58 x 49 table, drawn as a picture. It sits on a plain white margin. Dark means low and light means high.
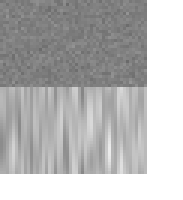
The table splits into 2 rows of 1 panel. Panel 1,1: middling, fine-grained, faint in contrast. Panel 2,1: high, streaked downward.
